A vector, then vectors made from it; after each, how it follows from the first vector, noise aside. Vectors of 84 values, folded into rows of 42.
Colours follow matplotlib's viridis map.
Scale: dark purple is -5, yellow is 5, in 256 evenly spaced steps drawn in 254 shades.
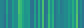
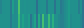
partly zeroed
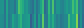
copied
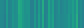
shrunk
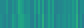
shrunk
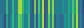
scaled up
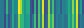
scaled up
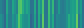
copied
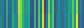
scaled up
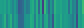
negated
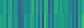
negated
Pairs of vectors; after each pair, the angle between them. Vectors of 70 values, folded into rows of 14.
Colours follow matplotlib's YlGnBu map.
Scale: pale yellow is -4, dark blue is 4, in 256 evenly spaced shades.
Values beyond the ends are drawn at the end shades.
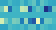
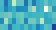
partly opposed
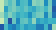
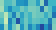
partly aligned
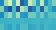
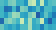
partly aligned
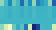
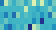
partly opposed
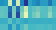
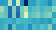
nearly parallel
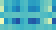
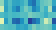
nearly parallel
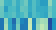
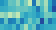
orthogonal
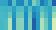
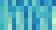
nearly parallel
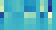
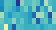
partly opposed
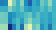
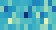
orthogonal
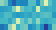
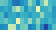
nearly parallel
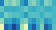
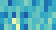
partly opposed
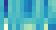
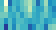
nearly opposite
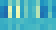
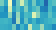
partly aligned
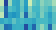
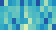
partly opposed
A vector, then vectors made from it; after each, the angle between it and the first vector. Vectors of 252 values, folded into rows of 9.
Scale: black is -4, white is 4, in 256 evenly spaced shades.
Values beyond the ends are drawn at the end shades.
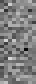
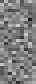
partly aligned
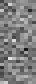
nearly parallel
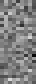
orthogonal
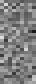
partly opposed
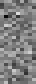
orthogonal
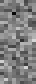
orthogonal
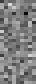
orthogonal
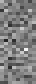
nearly opposite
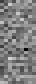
nearly parallel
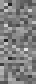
nearly opposite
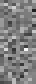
partly opposed
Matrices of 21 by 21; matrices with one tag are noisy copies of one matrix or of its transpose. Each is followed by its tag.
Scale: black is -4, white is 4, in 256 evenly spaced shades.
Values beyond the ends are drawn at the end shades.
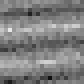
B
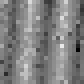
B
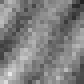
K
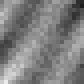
K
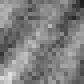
K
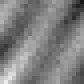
K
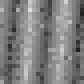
B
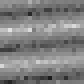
B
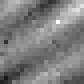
K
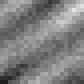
K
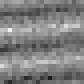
B
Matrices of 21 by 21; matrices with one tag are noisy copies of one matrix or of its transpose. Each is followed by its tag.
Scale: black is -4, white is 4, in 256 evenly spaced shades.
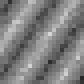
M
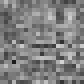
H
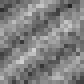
M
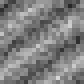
M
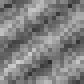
M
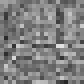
H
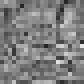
H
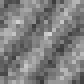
M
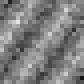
M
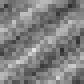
M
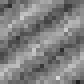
M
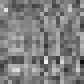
H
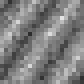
M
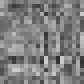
H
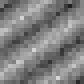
M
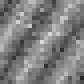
M
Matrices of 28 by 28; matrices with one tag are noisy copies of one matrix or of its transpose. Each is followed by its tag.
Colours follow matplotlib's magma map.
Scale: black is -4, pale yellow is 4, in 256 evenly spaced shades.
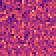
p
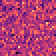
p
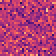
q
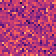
q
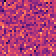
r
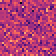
q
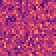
p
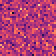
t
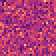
r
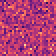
r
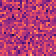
p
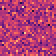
q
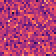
t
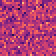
p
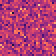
t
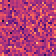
q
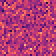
r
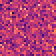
t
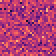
q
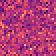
r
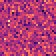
t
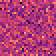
q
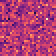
p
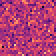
r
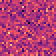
q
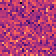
q
